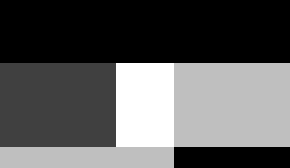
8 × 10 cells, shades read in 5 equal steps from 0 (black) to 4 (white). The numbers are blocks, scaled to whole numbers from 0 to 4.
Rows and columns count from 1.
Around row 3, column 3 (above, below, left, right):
0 1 0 0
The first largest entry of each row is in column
1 1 1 5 5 5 5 1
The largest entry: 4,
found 8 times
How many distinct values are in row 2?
1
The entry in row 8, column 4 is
3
